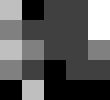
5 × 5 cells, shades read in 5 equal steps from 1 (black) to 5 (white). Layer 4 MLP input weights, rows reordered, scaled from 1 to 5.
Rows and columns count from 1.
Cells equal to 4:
3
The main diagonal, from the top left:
4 2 2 2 1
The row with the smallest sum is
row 5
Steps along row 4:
down down up same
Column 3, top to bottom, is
2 2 2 1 1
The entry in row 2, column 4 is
2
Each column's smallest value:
1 1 1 1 1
